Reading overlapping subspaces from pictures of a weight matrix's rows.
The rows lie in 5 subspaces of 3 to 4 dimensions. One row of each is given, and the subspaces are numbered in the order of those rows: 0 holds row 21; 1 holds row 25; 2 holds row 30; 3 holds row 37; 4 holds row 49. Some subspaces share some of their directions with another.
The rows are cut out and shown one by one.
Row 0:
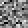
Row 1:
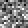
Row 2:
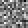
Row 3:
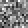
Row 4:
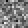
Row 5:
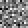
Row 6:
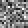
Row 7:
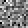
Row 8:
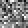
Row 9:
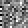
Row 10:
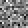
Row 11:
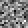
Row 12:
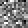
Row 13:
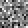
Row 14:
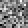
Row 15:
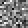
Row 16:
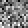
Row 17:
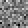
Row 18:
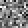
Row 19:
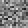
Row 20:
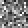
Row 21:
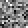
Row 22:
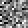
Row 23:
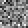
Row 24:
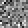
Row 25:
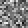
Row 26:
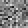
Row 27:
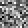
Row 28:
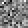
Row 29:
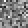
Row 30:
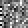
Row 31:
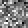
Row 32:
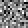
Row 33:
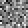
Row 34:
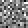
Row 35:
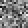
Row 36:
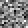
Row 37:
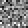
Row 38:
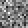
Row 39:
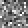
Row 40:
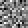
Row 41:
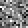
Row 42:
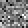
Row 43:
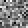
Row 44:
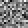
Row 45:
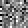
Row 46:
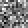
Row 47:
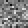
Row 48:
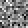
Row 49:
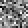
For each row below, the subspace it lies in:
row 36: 0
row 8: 2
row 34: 1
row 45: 2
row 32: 1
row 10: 3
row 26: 2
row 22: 2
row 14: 3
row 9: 2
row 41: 4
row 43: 4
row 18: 4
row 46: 0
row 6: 1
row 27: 4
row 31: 1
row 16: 0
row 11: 0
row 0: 2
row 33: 2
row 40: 3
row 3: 0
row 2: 1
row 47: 2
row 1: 3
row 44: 1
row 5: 3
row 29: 4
